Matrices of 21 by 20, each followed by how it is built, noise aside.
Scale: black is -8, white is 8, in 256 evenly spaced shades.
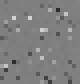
sparse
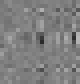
low rank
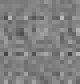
low rank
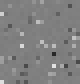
sparse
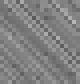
Toeplitz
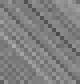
Toeplitz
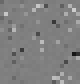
sparse
